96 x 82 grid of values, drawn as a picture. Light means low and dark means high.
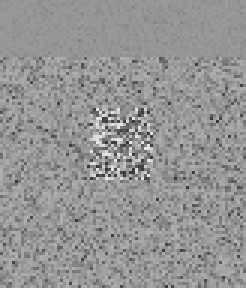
In the centre lies a patch that is rougher than the rest. No single row or column stands out from its neighbours. Fine speckle covers the field. The top part is calmer, up to a seam about 20% of the way down.
